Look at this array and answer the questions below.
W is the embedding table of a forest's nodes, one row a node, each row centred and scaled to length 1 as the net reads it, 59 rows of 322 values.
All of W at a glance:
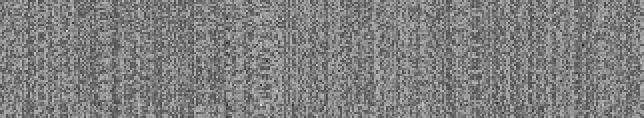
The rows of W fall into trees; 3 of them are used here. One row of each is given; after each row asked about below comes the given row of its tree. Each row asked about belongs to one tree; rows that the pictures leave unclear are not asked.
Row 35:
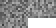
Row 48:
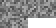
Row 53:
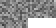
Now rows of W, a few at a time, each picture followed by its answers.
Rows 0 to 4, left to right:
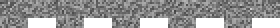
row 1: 48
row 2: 53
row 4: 35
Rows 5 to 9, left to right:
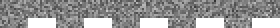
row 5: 48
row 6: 35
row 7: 35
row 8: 53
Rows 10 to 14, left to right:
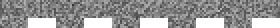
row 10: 48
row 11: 53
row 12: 48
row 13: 53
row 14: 53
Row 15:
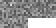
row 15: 35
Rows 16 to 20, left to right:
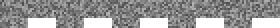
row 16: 48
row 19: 48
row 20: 53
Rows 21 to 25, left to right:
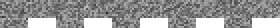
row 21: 53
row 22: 35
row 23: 53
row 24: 48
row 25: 48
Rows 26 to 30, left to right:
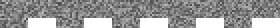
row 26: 53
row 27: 53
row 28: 35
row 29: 48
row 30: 48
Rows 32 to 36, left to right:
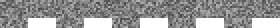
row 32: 53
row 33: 48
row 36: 35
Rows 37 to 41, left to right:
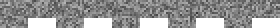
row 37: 48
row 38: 48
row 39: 48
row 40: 35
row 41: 35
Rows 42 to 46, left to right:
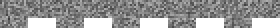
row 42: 48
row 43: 48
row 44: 48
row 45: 53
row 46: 48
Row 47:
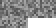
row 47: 48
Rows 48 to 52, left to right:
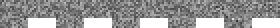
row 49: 48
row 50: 35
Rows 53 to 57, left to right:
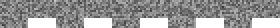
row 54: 53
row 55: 53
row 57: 53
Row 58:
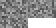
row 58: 53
